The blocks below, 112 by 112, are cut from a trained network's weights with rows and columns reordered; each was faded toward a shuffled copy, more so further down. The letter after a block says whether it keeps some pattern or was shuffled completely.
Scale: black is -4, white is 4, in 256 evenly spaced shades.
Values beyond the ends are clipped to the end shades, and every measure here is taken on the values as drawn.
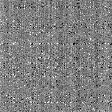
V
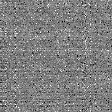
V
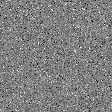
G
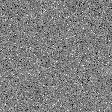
G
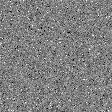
G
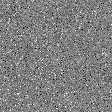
G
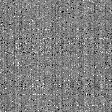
V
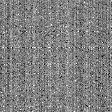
V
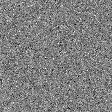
G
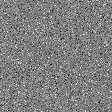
G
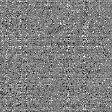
V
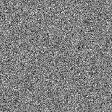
V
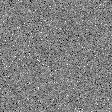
G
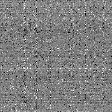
V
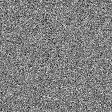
G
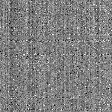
V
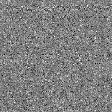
V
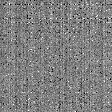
V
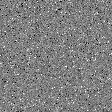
G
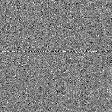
V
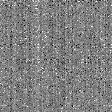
V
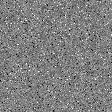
G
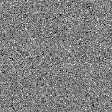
V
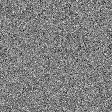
G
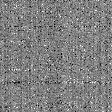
V
